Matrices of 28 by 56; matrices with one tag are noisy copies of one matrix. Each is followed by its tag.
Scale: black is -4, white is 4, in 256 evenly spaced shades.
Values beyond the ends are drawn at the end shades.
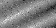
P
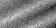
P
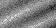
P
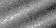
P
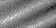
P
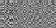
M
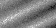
P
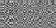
M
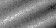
P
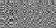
M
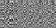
M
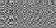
M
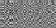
M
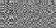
M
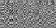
M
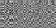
M
